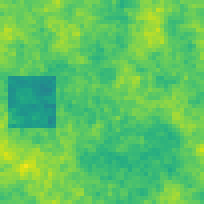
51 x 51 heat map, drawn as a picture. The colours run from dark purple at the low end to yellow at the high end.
There is no overall slope. In the middle left lies a patch that is lower than the rest. The bottom left is the ninth with the highest average. The middle left is the roughest part. The middle left is the ninth with the lowest average.
